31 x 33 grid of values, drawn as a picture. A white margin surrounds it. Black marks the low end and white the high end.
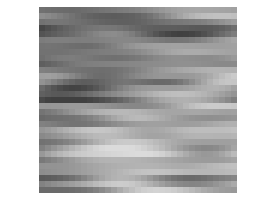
Ninth with the highest average: bottom middle. Slope: up to the bottom right. Grain: streaks across.
